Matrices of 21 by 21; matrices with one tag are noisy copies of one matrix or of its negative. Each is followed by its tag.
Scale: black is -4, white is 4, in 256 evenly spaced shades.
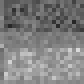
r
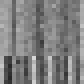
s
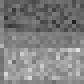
r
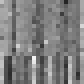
s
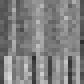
s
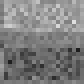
r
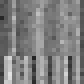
s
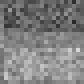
r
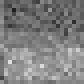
r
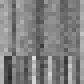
s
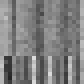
s
